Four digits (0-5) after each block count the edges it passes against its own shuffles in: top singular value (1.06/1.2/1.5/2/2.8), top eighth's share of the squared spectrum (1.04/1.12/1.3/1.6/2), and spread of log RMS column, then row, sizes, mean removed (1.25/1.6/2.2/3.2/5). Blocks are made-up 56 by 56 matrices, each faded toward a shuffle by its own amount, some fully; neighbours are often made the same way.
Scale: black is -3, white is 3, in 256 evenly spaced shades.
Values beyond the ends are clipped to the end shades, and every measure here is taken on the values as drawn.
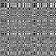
5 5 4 3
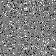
3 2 0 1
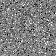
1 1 0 0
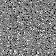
2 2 1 0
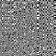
4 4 3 2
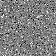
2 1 0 0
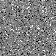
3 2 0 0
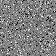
2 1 0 0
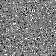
1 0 0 0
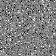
2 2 1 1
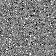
0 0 0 0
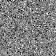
0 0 0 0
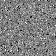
0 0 0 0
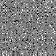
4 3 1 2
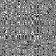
4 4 2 2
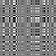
5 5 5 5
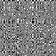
4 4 3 3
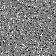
0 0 0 0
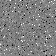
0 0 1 0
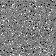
1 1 0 1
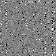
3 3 2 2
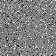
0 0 1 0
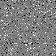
1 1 1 1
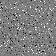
0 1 0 0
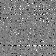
2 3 2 2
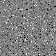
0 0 0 0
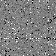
2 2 1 1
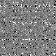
2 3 2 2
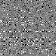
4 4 2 3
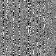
2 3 4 0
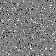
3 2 0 1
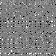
4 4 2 2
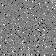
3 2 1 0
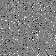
1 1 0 0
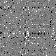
3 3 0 1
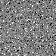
0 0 0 0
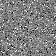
0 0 0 0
